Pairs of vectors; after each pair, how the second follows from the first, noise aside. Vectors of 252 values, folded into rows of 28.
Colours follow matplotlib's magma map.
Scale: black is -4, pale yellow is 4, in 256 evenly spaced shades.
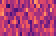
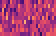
shuffled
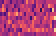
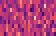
shuffled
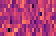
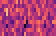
shuffled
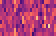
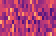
shuffled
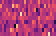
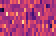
shuffled
